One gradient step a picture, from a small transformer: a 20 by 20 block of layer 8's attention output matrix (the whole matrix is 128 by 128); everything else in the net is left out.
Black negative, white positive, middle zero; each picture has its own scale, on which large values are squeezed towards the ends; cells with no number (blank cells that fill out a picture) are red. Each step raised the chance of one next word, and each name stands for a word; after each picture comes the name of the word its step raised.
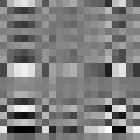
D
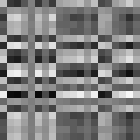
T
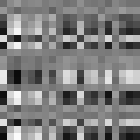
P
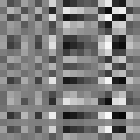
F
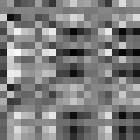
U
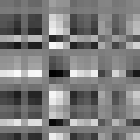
P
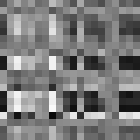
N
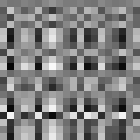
N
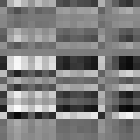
N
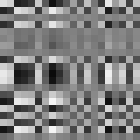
D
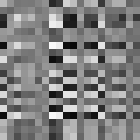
T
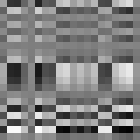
D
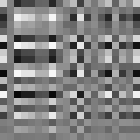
T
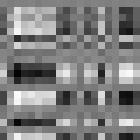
P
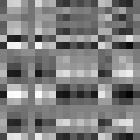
P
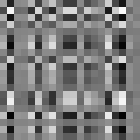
F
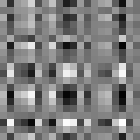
P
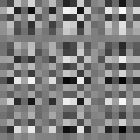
F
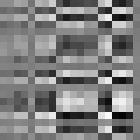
F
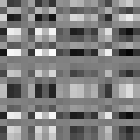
U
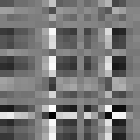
N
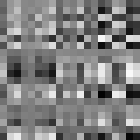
P
